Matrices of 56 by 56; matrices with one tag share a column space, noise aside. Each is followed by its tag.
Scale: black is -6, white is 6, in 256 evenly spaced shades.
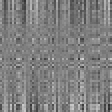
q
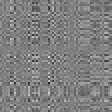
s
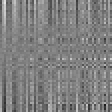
q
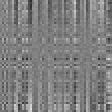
q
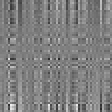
q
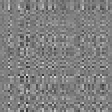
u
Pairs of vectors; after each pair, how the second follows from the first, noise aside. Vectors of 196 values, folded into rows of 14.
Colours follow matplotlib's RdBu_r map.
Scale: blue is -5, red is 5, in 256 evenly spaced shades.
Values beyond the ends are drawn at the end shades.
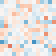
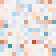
negated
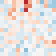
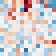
scaled up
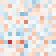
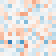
negated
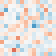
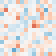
negated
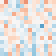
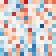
scaled up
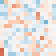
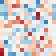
scaled up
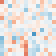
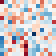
scaled up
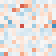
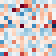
scaled up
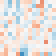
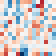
scaled up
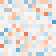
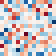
scaled up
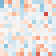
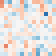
negated
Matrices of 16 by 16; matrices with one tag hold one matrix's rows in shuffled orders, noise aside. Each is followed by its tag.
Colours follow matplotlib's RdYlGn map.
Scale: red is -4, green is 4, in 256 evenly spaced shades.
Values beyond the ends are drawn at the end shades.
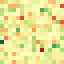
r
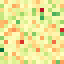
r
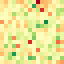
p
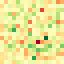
p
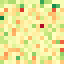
r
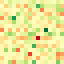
p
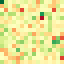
r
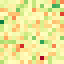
r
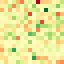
p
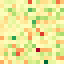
p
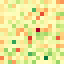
p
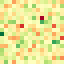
r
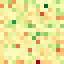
p
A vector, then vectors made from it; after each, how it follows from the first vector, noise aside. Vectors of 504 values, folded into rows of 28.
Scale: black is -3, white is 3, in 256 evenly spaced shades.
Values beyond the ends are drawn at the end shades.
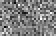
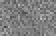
shrunk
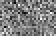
copied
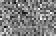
copied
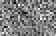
copied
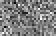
copied
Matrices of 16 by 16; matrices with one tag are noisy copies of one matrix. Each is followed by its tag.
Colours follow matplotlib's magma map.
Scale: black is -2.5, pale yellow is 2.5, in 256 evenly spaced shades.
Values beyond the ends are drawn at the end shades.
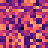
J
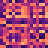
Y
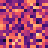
J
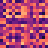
Y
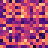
Y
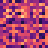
Y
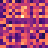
Y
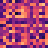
Y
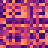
Y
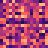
Y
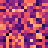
J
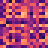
Y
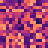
J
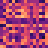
Y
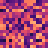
J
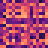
Y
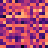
Y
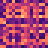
Y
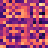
Y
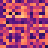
Y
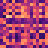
Y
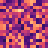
J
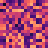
J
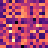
Y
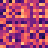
Y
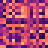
Y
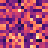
J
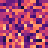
J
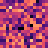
J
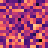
J
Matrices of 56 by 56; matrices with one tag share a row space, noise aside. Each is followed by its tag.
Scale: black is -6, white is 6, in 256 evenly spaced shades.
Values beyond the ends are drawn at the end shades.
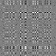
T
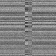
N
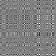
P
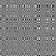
P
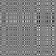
P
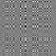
T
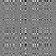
T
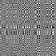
P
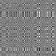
P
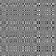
P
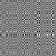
P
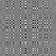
T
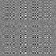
T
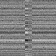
N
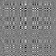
T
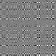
P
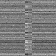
N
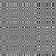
P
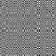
P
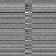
N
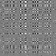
T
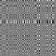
P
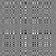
T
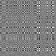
P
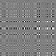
P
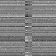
N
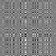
T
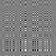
T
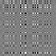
T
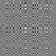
T
